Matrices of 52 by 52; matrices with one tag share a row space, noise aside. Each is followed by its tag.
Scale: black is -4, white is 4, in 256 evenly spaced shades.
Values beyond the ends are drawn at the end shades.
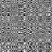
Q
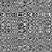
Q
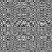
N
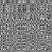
N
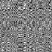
Q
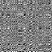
Q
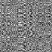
Q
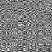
Q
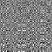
N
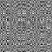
N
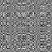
N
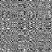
Q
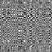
Q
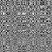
N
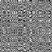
Q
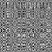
N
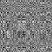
N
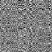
Q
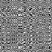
Q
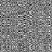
Q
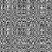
N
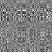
N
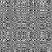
N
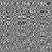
N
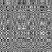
N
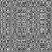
N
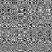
Q
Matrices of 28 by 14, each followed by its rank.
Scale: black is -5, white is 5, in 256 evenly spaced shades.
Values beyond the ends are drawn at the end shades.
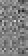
three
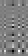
one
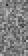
full rank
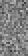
full rank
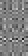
two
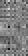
three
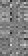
three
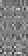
three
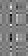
one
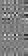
two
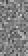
full rank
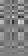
one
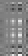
one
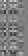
two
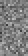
full rank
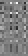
two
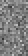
full rank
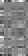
two
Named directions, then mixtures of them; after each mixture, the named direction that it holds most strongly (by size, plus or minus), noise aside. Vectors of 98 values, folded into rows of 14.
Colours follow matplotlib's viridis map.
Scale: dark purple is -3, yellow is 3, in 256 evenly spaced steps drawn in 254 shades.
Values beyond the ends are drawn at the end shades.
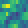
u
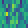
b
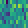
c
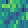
u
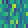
b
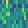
c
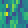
b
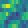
u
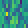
b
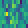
b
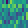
c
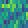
u
